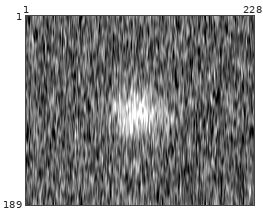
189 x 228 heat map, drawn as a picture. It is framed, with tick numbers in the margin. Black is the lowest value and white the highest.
Grain: streaks running down. Slope: none. Ninth with the highest average: centre. Bumps: one, in the centre.
